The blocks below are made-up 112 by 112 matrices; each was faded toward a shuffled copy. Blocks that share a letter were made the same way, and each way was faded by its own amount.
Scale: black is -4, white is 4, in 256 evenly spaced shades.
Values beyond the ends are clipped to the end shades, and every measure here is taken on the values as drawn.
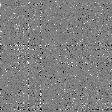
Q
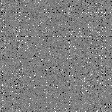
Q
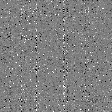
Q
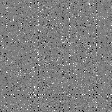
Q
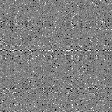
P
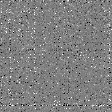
Q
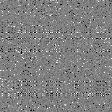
P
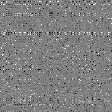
P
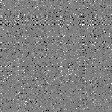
P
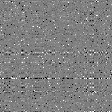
P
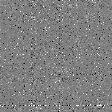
Q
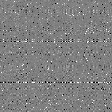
P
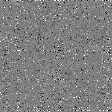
Q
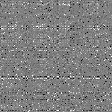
P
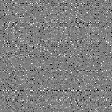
P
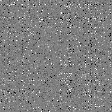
Q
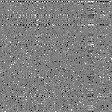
P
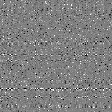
P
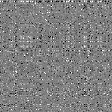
P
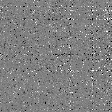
Q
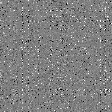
Q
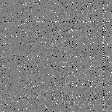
Q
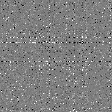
Q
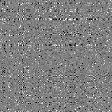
P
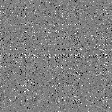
Q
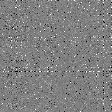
Q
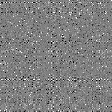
P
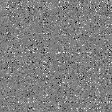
Q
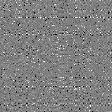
P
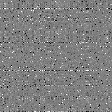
P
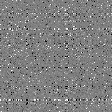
P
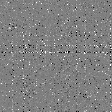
Q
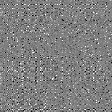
P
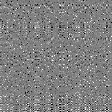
P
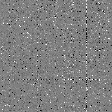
Q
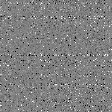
Q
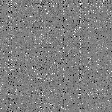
Q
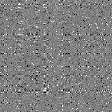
P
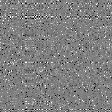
P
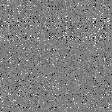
Q
